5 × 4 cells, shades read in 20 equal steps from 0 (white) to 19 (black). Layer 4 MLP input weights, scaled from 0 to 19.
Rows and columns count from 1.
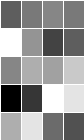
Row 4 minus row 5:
13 13 -11 -11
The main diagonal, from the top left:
12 8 7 2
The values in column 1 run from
0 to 19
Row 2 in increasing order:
0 8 12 14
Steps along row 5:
down up up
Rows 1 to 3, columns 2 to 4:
10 9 10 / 8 14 12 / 6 7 4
